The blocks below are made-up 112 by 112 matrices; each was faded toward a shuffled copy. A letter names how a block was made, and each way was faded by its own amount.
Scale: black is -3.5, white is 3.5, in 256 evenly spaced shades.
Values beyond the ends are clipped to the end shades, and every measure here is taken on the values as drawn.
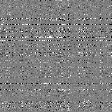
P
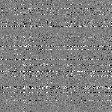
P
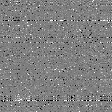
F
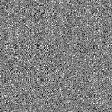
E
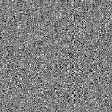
E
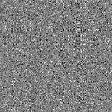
E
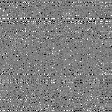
F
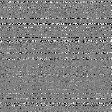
P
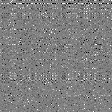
F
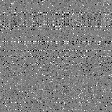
F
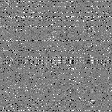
F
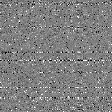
F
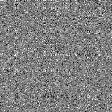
E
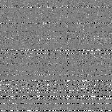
P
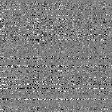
P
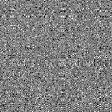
E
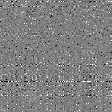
F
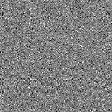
E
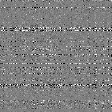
P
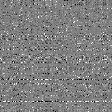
F
